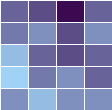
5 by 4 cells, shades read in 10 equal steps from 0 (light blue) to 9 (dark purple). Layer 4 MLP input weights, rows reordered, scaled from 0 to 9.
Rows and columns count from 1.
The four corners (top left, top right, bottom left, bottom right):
5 5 3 3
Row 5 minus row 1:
-2 -5 -6 -2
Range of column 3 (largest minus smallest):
6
